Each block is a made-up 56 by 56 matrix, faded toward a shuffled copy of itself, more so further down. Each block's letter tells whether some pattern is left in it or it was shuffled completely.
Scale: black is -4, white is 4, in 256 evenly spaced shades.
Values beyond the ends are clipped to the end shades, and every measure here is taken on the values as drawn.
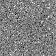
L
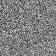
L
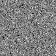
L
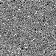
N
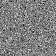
N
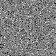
N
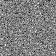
L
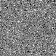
N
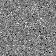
L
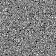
L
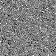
N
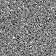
L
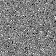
L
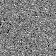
L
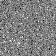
N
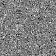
N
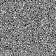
N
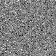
N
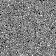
L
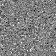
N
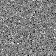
N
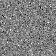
L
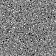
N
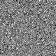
L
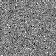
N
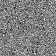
N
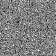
L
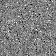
N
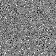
N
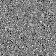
L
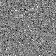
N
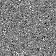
L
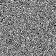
L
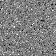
L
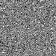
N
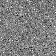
L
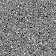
L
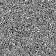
N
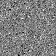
N
